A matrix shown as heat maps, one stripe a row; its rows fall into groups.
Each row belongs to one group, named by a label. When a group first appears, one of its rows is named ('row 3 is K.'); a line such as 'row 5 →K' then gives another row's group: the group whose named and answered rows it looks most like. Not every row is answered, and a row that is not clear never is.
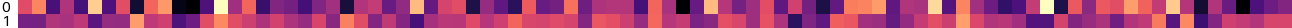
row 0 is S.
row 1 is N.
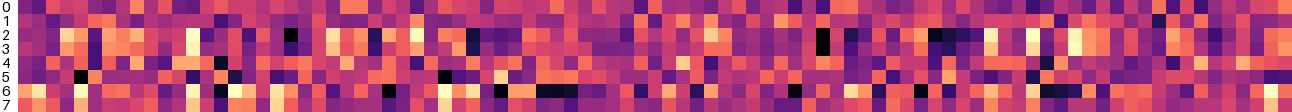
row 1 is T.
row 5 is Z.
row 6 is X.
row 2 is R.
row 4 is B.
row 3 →R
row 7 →X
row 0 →N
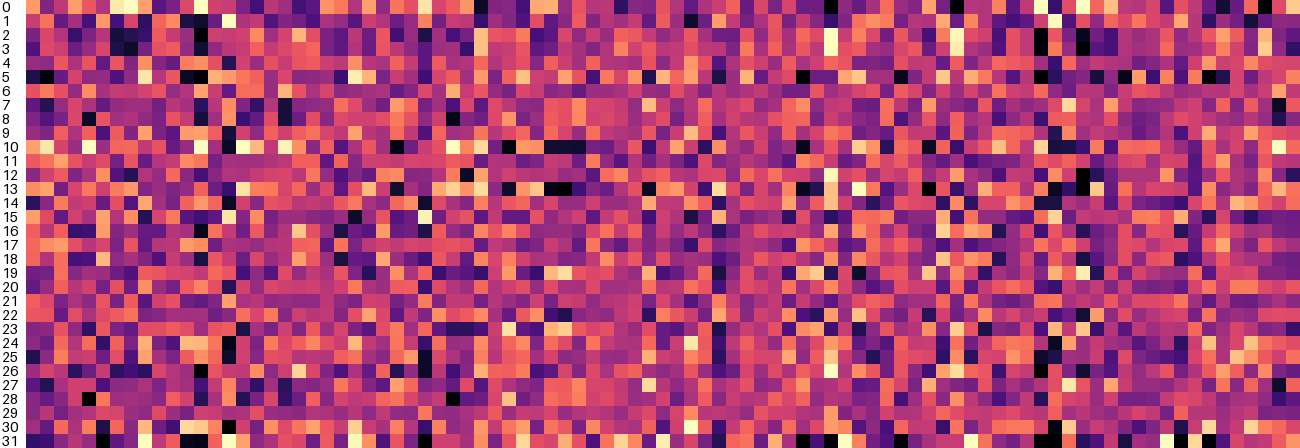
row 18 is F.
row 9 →B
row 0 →R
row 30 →B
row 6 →X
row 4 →B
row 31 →N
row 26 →F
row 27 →Z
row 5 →N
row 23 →Z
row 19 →Z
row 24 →B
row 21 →S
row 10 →X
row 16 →F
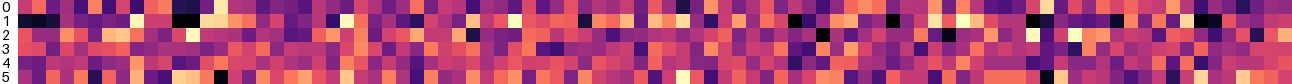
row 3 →X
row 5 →B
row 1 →N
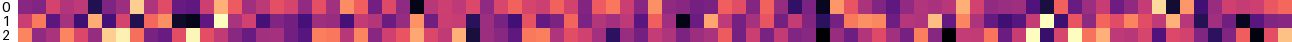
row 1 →S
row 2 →R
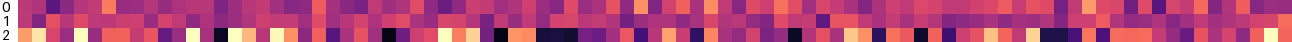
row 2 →X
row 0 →T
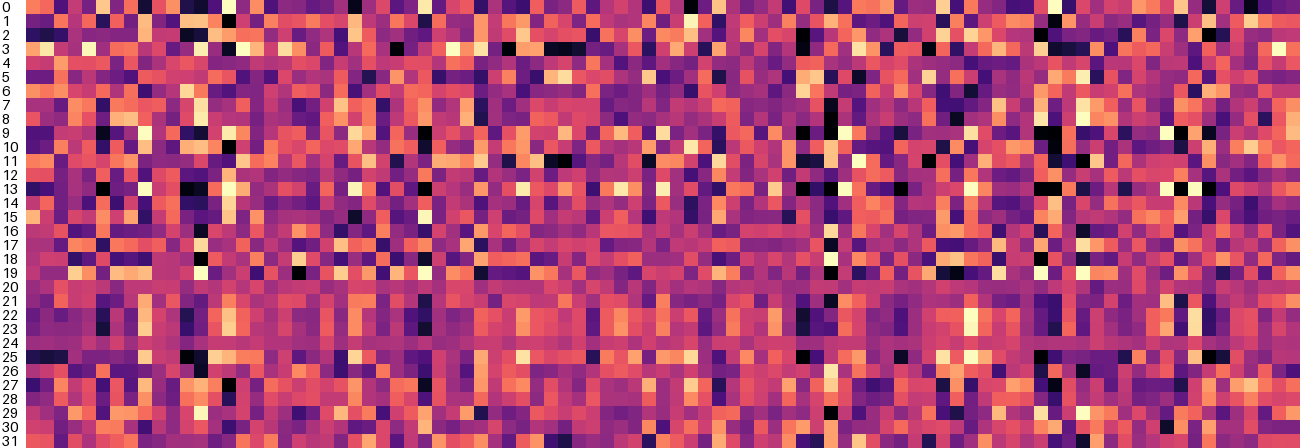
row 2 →N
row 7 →R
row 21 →N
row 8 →R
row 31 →X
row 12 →S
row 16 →F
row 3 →X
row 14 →S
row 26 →F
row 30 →T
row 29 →R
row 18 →F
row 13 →N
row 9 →N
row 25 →N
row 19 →R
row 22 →N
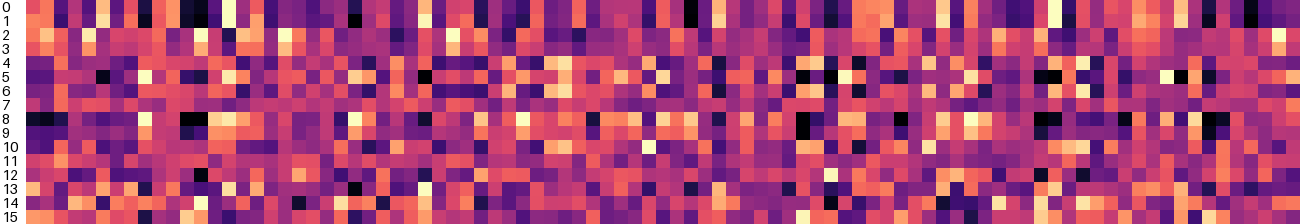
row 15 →T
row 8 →N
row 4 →Z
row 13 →S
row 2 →X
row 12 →F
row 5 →N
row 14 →R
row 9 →N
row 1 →S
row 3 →X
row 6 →Z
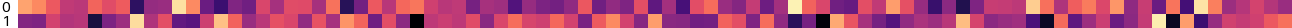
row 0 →T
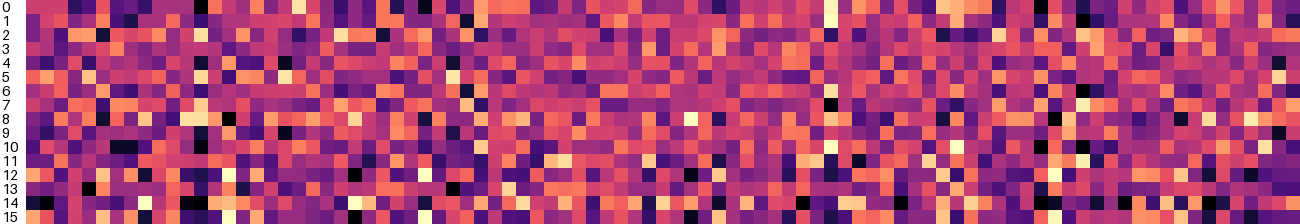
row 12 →S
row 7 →R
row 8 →B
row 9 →Z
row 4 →Z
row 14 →N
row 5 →X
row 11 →Z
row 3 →T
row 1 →F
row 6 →F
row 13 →Z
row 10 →F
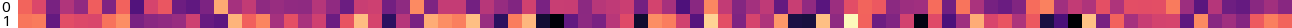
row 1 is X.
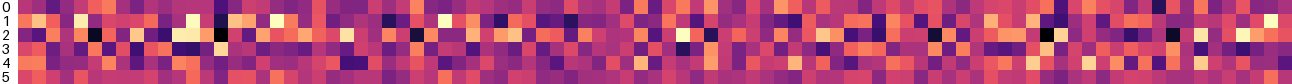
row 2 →B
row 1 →X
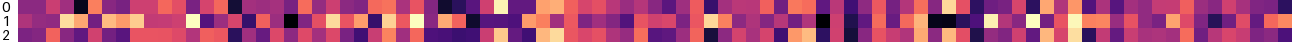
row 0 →Z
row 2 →Z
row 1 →R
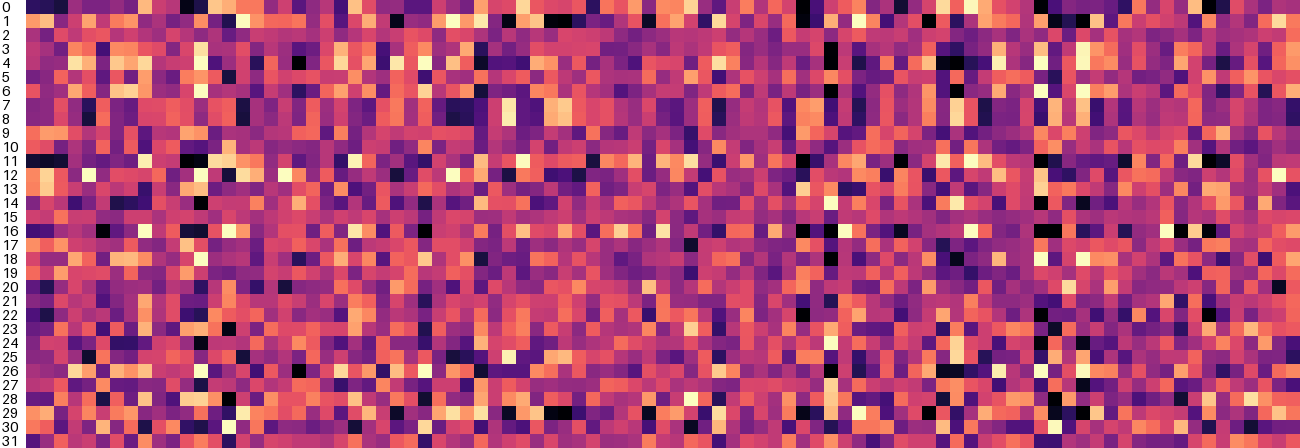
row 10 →S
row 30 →S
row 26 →R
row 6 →R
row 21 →N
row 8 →Z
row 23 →B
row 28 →B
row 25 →Z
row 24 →F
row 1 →X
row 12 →X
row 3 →R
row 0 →N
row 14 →F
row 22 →N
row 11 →N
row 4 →R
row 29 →X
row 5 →B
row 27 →F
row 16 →N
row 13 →T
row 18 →R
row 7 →Z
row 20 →Z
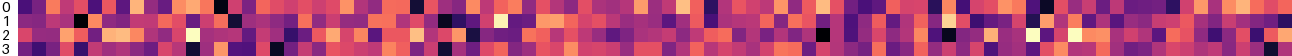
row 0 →B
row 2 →R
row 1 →Z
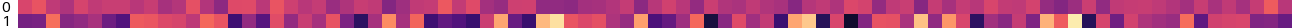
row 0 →X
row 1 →Z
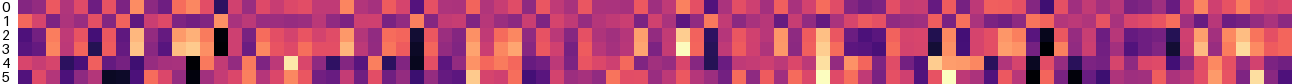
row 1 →S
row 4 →F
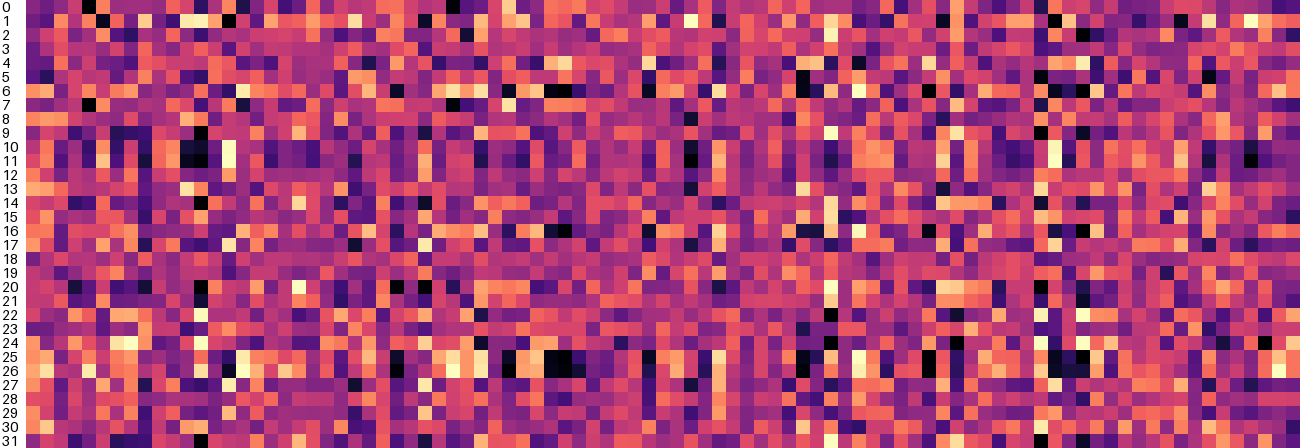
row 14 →F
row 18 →B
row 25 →X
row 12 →S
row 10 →S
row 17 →S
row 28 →X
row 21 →F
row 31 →F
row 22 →R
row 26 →X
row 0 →Z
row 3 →B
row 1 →B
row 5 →N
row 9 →F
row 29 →S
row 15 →T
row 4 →Z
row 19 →T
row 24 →R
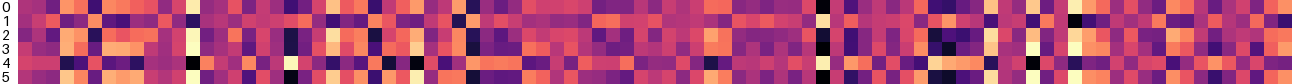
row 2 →R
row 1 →F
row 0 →R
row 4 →F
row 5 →R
